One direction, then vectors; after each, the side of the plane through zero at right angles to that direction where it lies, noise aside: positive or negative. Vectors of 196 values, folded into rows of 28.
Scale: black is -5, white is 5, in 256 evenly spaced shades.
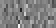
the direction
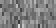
positive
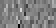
negative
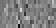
negative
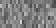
positive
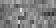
negative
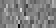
negative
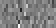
positive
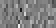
positive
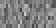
positive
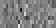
positive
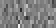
positive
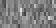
negative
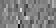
negative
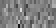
negative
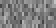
negative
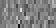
negative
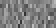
negative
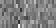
positive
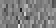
positive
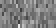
positive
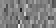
positive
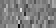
negative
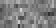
negative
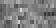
negative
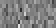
positive
